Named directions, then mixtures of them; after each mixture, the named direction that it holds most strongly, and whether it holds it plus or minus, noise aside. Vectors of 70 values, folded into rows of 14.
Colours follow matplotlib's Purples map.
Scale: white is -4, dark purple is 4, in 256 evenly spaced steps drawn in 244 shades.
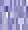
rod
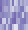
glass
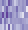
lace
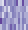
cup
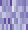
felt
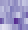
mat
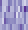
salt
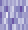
rod, plus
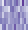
cup, plus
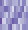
rod, plus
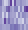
salt, plus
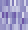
glass, plus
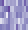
cup, minus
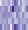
felt, minus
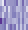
cup, plus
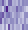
lace, plus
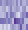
mat, plus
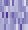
rod, minus
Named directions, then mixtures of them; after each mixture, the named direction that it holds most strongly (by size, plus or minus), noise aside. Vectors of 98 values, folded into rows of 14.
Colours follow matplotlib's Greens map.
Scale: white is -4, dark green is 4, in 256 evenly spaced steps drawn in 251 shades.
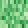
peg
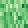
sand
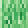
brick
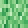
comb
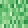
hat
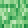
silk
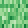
silk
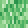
peg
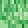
peg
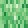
sand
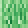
brick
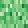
sand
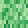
comb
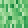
silk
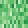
hat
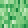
silk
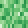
peg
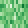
sand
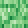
silk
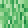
hat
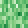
comb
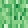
comb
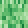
peg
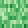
silk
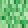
peg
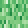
comb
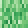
brick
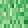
hat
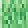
brick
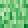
silk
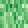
sand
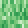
peg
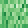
hat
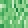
hat
